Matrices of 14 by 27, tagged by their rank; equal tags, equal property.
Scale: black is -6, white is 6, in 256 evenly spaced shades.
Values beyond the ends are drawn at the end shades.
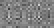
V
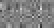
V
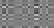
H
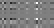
H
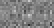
V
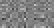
V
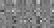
V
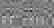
V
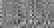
V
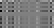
H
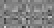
V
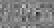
V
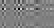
H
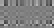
H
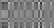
H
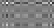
H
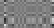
H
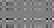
H
